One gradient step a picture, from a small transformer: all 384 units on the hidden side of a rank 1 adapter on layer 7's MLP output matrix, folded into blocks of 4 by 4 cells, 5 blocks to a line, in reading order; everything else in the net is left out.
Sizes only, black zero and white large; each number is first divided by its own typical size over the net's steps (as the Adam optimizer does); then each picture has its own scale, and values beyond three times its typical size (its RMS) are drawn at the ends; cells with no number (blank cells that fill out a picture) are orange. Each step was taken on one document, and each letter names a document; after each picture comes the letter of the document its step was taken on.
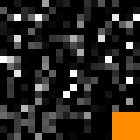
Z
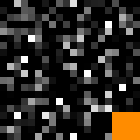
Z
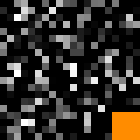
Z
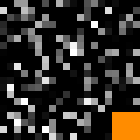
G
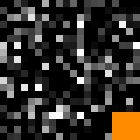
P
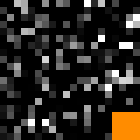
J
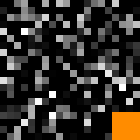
P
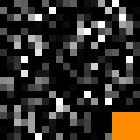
P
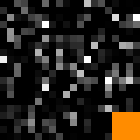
J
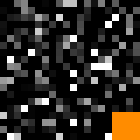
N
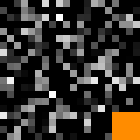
P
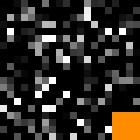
G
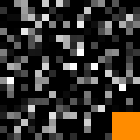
Z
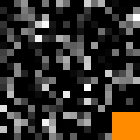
G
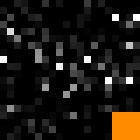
J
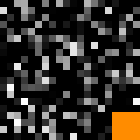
G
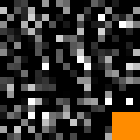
N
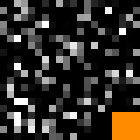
G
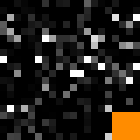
J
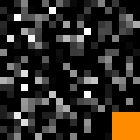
Z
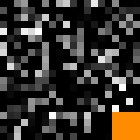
P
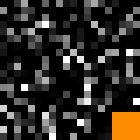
G
